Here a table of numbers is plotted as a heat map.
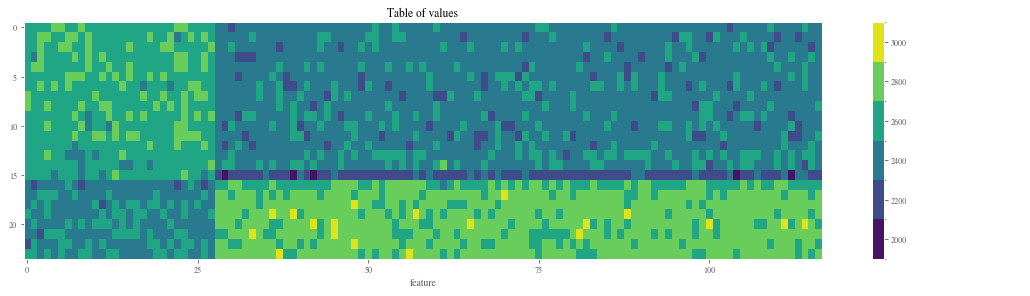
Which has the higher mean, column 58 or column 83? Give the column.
58
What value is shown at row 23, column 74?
2800
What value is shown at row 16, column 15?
2400
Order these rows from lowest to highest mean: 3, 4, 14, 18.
3, 4, 14, 18
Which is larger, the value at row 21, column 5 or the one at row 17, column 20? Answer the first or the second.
the first
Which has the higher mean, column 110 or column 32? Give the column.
110
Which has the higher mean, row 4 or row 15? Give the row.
4
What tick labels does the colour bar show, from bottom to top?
2000, 2200, 2400, 2600, 2800, 3000
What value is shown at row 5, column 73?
2600
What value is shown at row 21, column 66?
2800
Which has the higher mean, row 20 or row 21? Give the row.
20
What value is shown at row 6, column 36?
2400
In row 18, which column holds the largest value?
48
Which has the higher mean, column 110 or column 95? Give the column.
110
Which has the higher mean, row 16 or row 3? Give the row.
16
